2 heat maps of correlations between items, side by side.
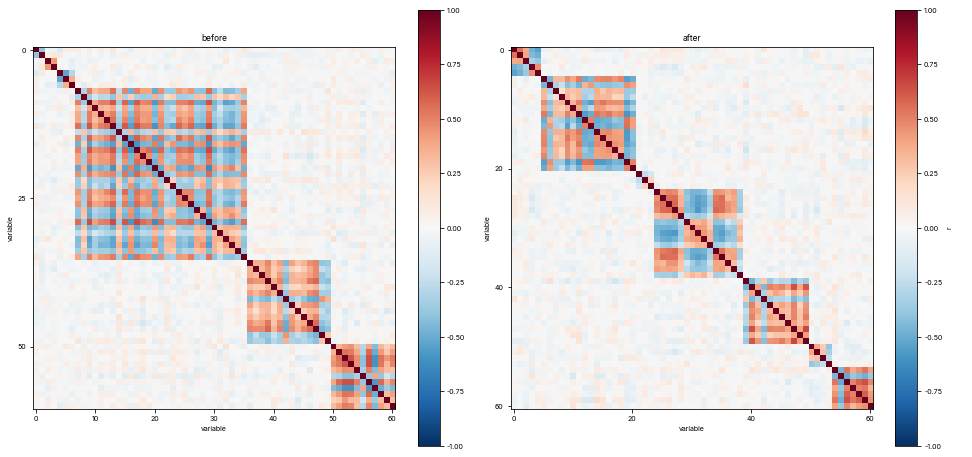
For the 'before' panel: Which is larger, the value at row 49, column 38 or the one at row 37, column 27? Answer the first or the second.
the second
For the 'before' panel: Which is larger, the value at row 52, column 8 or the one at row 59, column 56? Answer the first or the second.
the second
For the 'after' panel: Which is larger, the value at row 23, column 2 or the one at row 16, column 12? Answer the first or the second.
the first
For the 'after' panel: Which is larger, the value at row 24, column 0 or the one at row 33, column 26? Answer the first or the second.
the first
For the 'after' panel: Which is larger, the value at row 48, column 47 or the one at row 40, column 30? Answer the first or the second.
the first
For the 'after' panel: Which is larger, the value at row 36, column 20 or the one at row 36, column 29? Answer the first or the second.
the first
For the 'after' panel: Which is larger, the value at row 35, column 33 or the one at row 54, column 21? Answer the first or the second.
the second
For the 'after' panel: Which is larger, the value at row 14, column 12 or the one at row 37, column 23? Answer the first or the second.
the second
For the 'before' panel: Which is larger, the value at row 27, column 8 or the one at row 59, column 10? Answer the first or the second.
the first
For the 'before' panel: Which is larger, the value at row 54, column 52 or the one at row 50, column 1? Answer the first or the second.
the first
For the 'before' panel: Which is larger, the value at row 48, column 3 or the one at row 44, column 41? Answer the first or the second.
the second
